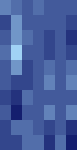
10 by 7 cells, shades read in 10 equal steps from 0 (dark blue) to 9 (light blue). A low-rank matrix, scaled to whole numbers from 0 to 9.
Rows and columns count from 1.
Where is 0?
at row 8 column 2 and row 10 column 7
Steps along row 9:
up same down down up down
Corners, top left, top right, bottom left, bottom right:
5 3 2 0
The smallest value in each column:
2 0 2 3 1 3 0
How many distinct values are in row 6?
3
